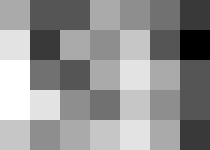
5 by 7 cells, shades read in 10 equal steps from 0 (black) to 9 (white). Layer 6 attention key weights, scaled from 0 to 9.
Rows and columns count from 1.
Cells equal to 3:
6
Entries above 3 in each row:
4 4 5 6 6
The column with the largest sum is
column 1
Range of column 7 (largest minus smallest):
3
